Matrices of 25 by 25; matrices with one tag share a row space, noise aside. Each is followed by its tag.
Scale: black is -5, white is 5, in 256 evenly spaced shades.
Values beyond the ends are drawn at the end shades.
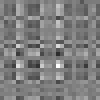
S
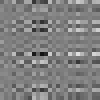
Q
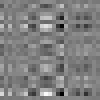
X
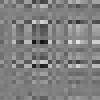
Q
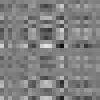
X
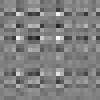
S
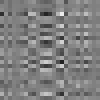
X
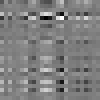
X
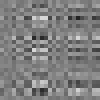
Q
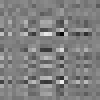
X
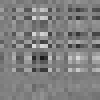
Q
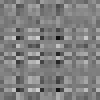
S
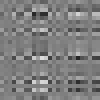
Q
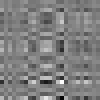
X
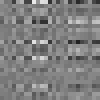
Q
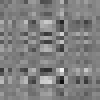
X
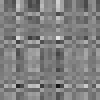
S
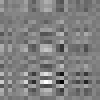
X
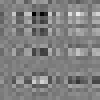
Q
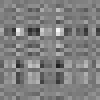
S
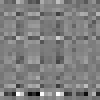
S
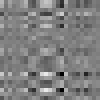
X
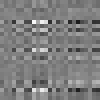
Q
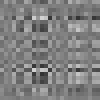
Q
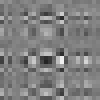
X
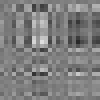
Q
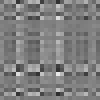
S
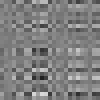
Q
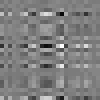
X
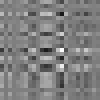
X
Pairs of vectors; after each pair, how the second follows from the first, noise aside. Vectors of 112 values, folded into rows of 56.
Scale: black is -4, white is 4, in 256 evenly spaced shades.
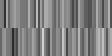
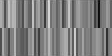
reversed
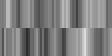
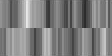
reversed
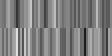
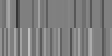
partly zeroed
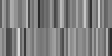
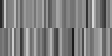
reversed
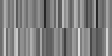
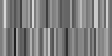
reversed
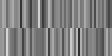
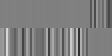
partly zeroed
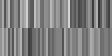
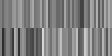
reversed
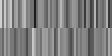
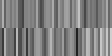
reversed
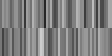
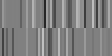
partly zeroed
